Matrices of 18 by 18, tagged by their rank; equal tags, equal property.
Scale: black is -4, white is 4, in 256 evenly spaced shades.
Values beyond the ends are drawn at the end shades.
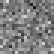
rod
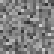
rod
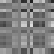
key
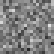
rod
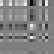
key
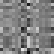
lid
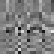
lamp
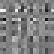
lamp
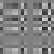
key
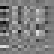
lid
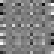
lid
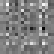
lamp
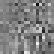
lamp
